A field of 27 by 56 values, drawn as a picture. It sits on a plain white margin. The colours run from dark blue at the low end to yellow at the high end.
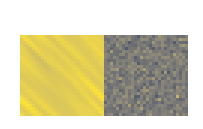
The table splits into one row of 2 panels. Panel 1,1: very high, slanting down to the right, faint in contrast. Panel 1,2: middling, fine-grained.
